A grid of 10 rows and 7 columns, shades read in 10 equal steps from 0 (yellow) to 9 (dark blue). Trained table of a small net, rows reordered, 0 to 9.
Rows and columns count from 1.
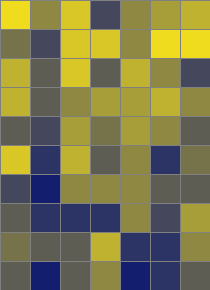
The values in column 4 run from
1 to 8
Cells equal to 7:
6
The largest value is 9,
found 3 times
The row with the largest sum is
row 10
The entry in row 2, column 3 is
1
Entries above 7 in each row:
0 0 0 0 0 2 1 3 2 3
